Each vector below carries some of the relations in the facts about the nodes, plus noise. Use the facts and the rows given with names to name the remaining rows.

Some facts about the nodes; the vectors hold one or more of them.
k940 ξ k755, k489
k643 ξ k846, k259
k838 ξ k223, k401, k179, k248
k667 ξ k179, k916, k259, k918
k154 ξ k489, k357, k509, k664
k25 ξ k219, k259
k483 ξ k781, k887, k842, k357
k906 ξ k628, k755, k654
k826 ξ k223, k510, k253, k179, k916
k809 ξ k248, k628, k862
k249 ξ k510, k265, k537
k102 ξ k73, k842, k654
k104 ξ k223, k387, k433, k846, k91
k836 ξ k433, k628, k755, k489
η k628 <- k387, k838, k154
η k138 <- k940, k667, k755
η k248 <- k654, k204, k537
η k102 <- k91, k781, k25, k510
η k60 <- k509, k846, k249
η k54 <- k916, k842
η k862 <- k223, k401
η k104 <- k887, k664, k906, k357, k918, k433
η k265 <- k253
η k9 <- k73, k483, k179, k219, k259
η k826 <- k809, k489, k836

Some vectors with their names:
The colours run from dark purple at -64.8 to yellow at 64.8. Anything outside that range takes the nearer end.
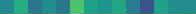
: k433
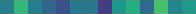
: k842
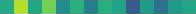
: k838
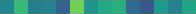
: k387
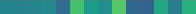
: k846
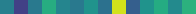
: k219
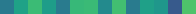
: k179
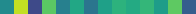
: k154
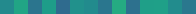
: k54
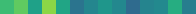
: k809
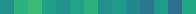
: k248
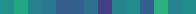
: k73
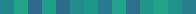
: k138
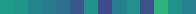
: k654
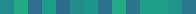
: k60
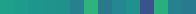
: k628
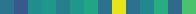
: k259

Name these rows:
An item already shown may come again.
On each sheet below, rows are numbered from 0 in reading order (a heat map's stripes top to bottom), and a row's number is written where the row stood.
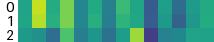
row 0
k838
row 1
k838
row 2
k643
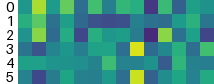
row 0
k826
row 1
k102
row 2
k249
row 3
k259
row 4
k628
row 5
k219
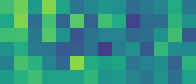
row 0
k809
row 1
k104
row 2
k906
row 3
k73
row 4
k223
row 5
k248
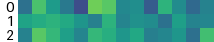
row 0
k510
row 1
k862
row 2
k401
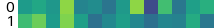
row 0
k667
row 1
k809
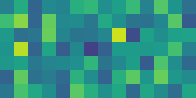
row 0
k489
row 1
k836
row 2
k25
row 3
k483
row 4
k755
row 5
k357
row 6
k253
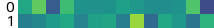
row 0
k940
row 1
k918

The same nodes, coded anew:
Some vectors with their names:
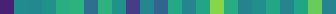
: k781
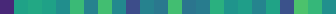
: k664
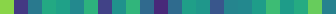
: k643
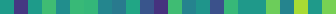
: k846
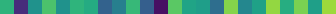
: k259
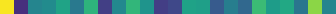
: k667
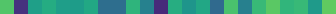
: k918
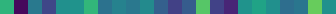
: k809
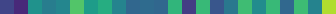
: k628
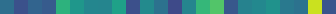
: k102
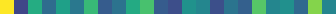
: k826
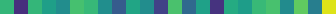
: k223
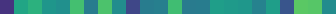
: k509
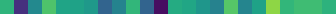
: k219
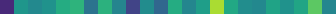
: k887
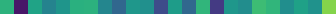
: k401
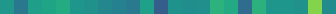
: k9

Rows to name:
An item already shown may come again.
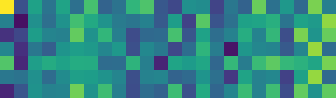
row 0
k826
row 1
k862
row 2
k755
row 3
k906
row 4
k918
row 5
k940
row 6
k755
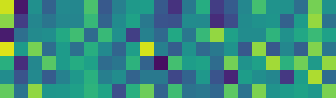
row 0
k838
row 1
k104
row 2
k842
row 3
k249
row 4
k259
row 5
k836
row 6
k510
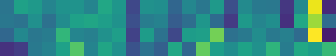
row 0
k154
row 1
k940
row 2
k483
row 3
k654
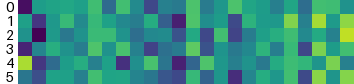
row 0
k357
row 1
k846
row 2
k248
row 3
k489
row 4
k25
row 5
k433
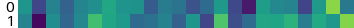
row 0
k836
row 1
k862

